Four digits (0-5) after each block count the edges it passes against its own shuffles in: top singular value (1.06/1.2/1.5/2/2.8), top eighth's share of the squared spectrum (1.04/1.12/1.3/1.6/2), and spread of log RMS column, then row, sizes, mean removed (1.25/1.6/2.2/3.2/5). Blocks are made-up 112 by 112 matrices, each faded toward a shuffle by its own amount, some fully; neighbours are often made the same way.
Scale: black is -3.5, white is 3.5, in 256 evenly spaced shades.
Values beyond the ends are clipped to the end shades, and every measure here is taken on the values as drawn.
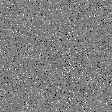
2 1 0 0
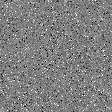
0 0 0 0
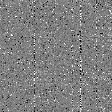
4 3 2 0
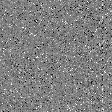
2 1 1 0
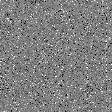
2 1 1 0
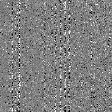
4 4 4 1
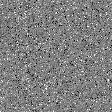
2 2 1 0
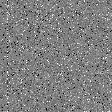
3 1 1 0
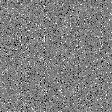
3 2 2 0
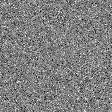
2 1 0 0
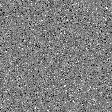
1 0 0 0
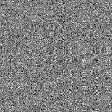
4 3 2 2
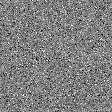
2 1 0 0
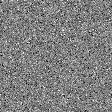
0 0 0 0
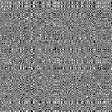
5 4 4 4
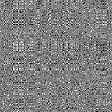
5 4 3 3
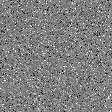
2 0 0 0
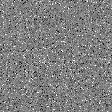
3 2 0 0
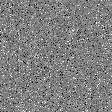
2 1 0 0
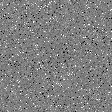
0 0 0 0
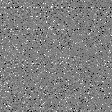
4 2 0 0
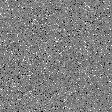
2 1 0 0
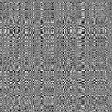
5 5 4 4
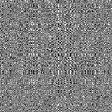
5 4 3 3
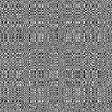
5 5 4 4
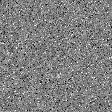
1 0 0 0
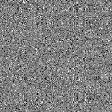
4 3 2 2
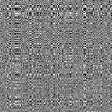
5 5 4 4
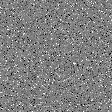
0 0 0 0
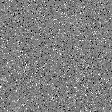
3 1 0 0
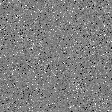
0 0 0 0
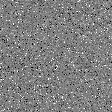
0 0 0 0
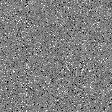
3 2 1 0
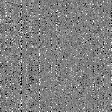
4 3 3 1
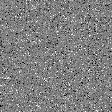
2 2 1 0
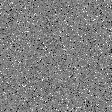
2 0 0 0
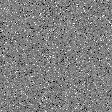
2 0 0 0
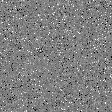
2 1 0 0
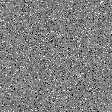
2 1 0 0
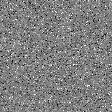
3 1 0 0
